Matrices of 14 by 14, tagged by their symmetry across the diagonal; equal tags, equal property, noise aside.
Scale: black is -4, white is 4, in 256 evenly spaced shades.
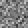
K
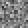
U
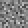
U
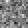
U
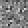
U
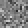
U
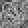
K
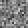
U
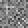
K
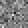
U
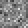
K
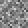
K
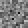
K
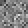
K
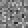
K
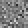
U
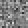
U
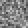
K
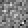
K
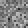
K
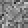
K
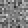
U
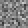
U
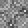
K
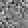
U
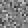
U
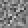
U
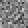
K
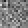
U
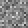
K
